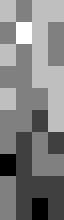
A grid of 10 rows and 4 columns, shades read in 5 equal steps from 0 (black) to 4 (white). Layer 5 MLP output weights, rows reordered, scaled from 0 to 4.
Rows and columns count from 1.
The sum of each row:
11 11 10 10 10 8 6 5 5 4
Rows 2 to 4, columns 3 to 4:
3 2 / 3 2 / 3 3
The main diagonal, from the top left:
3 4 3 3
